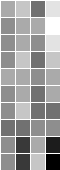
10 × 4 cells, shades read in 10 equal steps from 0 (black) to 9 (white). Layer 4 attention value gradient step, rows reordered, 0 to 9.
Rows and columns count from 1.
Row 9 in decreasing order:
6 5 2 1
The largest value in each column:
6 7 7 9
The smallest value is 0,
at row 10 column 4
